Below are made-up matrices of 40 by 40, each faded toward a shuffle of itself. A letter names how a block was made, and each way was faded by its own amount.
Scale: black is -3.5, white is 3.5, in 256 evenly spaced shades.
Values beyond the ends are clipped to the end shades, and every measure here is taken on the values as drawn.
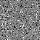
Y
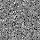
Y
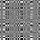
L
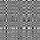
L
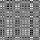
L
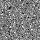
Y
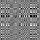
L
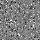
Y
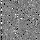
Y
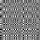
L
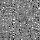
Y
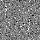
Y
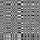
L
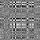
L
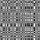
L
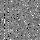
Y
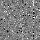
Y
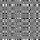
L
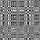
L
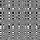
L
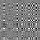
L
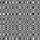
L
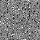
Y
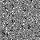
Y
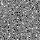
Y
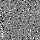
Y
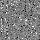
Y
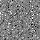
Y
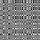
L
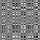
L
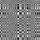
L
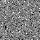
Y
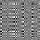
L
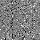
Y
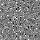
Y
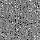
Y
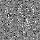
Y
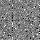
Y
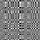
L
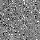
Y
